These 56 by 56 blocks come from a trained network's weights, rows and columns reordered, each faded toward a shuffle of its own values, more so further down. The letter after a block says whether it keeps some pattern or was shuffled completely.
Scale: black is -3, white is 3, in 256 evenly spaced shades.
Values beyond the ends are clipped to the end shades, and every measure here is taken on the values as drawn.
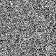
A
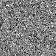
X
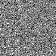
A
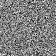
X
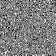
A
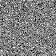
A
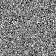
X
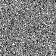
X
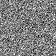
X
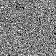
A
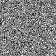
A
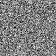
A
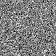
X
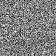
A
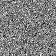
X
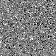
A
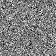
A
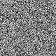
A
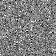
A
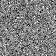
X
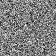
A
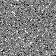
X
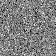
X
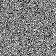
X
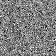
X
